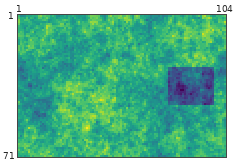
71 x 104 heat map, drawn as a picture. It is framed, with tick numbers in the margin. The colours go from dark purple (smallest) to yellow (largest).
The values are skewed, with a long tail toward low values. In the middle right lies a patch that is lower than the rest. The middle right is the ninth with the lowest average.
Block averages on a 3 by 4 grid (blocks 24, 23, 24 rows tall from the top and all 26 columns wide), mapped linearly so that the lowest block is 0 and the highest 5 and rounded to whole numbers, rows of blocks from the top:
4 4 4 5
3 5 3 0
4 5 4 4
